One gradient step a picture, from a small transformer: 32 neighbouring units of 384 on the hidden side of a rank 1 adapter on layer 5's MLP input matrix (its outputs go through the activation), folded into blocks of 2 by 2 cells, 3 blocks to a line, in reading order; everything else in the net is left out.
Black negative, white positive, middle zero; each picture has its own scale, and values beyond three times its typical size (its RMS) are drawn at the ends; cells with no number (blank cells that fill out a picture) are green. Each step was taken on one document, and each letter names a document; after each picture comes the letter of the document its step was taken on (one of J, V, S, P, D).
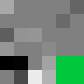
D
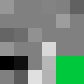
D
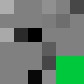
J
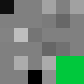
J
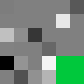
D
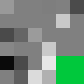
D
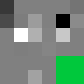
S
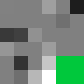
D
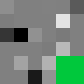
J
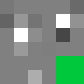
S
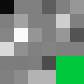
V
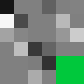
V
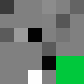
J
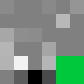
D
